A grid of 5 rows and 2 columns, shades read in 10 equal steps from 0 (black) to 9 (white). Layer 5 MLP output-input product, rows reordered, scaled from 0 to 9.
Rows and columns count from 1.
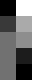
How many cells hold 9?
1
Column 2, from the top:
9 6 5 1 0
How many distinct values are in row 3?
2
